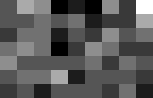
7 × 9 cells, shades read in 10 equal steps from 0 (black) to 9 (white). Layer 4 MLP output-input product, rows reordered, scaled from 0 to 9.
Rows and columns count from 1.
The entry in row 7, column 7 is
2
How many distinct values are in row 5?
4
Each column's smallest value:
2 3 1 0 1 0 2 2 1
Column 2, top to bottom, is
6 3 4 5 3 4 3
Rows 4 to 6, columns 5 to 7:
2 5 4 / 3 4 2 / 1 3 3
